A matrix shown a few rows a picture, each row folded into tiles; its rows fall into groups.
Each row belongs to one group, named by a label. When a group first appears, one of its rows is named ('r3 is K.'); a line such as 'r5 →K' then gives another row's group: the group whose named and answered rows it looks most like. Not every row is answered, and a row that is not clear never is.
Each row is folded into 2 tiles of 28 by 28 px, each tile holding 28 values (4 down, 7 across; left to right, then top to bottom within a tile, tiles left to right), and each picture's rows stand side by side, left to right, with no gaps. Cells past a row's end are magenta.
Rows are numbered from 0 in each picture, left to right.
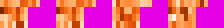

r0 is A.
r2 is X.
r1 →A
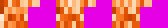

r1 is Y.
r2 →Y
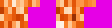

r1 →Y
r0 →Y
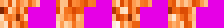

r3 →A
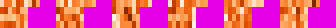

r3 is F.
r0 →F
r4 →X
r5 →A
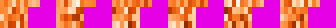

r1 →Y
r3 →A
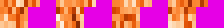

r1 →A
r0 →A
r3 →A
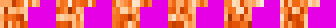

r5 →X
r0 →X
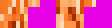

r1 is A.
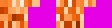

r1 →F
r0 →Y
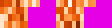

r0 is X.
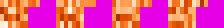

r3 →F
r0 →Y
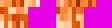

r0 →X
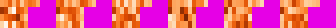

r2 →Y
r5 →X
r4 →X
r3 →A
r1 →A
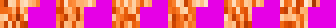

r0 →X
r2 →Y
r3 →X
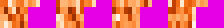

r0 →X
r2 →A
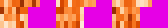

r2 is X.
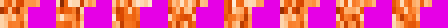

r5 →F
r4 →X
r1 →F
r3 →Y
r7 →X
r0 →F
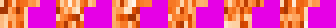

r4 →A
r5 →F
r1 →Y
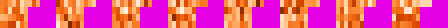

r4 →A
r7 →X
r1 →X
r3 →Y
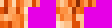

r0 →F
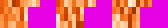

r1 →X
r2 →A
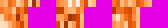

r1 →Y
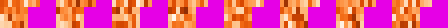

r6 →A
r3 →F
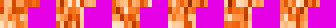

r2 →X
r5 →A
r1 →F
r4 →F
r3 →A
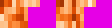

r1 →X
